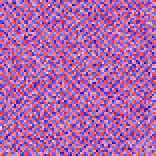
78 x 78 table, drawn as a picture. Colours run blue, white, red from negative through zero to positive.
No overall slope runs across the table. The field is checkered. No single row or column stands out from its neighbours. There is no seam. The histogram has two humps. On average the colour sits 50% of the way up the scale.
